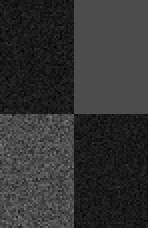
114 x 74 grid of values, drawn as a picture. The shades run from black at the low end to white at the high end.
The table splits into 2 rows of 2 panels. Panel 1,1: very low, fine-grained, faint in contrast. Panel 1,2: low, flat. Panel 2,1: low, fine-grained. Panel 2,2: very low, fine-grained, faint in contrast.
